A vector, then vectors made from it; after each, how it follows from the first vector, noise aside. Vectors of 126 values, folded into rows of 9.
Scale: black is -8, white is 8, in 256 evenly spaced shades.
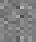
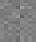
shrunk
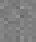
shrunk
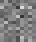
scaled up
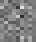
scaled up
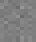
shrunk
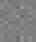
shrunk
